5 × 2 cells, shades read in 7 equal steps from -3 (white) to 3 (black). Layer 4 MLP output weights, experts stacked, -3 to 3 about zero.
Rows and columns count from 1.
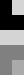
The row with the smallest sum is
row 3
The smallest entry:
-2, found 3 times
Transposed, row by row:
3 3 -2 0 0 / -2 3 -2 0 -1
